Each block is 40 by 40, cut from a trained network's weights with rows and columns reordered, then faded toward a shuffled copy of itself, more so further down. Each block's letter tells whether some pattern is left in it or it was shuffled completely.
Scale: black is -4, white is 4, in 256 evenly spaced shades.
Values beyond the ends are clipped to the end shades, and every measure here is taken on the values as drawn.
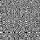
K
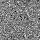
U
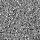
U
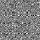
K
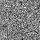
U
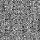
K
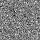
U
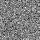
U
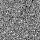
U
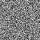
K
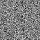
K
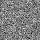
U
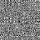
K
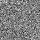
U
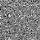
K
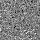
U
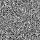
U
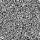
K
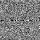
K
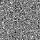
K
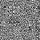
K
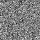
U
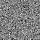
U
